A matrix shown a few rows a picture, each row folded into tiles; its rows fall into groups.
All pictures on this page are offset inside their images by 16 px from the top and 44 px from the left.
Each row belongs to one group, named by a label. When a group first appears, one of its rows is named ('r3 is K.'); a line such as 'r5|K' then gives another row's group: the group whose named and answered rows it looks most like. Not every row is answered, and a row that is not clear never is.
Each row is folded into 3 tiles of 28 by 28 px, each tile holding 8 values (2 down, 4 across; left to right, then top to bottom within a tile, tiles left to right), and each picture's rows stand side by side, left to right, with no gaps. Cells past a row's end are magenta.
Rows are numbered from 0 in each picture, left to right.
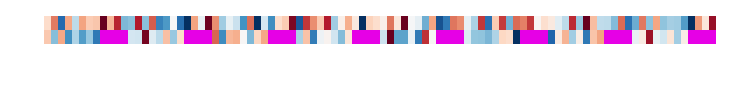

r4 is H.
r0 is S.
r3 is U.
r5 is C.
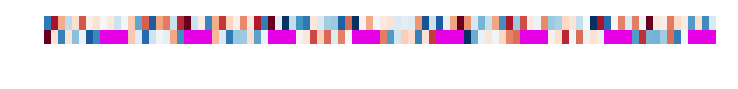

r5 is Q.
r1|C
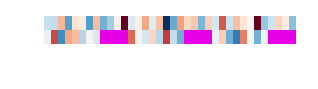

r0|H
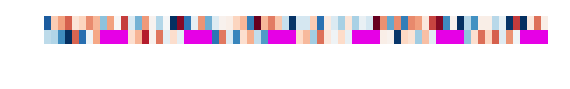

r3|H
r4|C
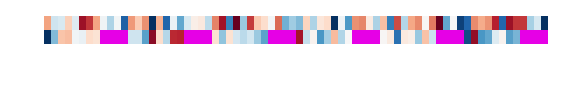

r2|S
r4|C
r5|U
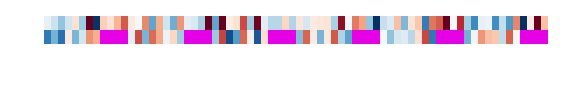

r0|Q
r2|U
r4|C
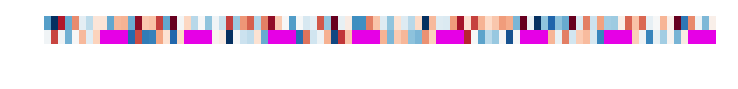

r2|C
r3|H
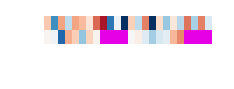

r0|C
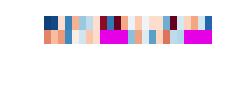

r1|U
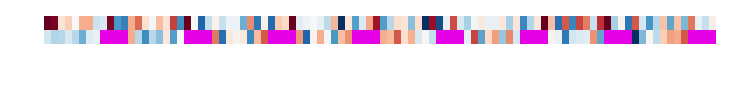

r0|S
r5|H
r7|Q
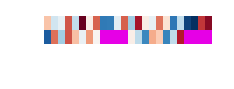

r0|H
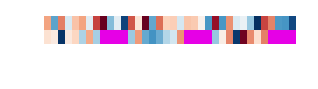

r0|C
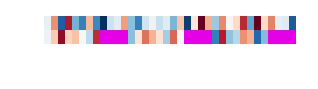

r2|U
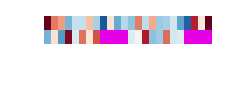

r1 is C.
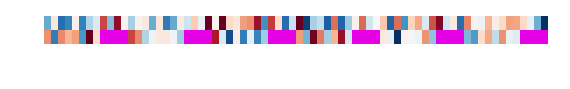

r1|H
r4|C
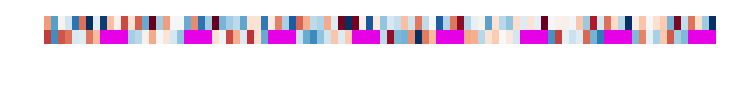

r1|S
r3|Q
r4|H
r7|U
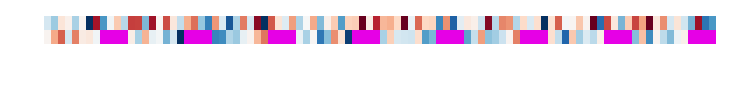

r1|S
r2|Q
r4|S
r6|Q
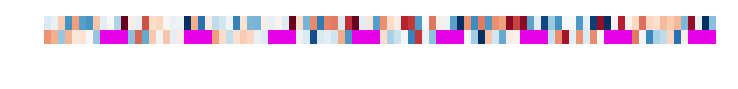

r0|H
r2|H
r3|C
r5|C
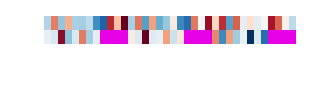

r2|S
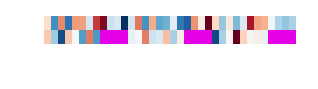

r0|C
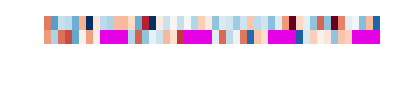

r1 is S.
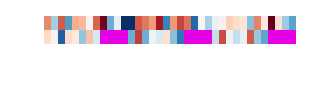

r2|U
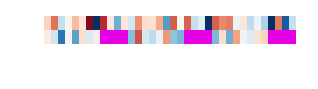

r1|U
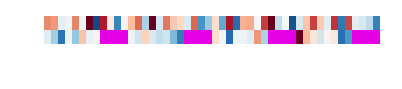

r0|Q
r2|C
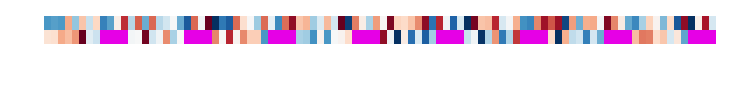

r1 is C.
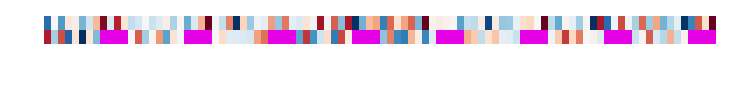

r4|U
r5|H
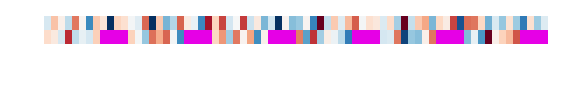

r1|H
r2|U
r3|S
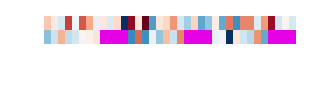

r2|C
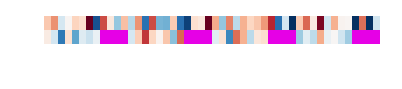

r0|Q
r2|C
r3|S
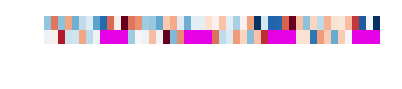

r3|C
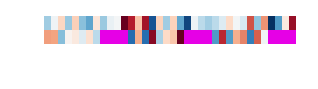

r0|H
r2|H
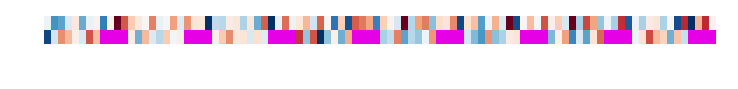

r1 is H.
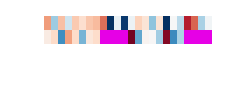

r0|C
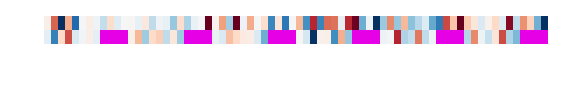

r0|S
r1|H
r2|S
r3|C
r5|U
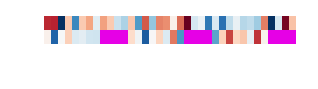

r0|S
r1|C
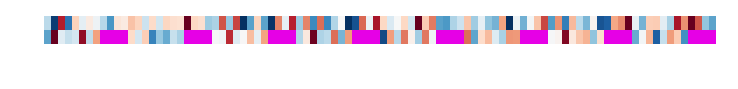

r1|S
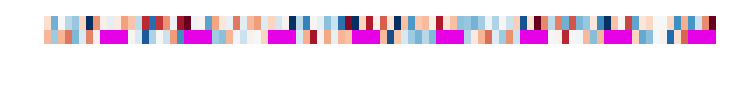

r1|C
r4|S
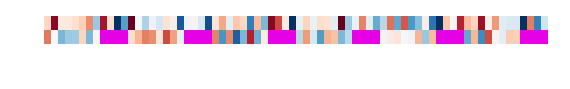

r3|U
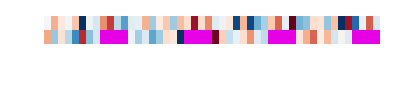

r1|C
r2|H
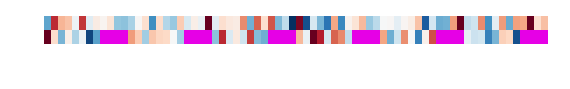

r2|U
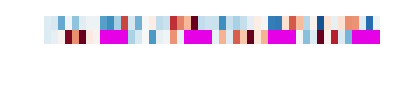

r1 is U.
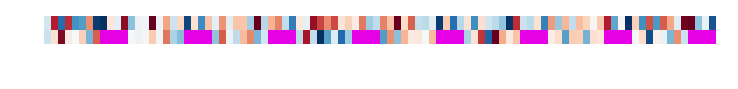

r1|S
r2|U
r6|C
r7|C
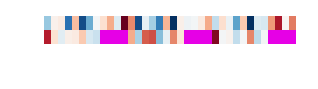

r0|H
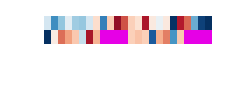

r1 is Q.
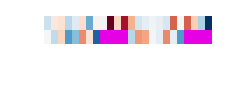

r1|U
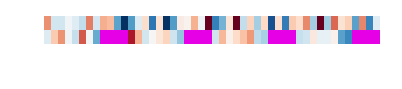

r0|U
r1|H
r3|S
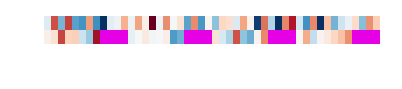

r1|S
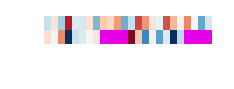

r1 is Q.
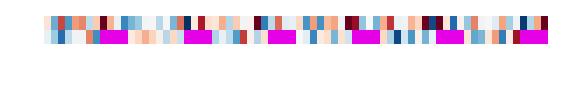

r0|C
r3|C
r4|Q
